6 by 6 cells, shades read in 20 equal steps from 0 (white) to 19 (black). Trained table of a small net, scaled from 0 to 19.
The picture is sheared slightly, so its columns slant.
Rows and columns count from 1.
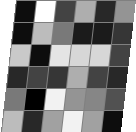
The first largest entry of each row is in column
1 1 2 1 2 6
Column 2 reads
0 5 18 14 19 16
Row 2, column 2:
5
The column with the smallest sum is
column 4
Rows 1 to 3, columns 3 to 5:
14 6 16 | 10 17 17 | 2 3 3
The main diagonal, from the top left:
18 5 2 6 9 18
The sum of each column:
71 72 49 41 66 84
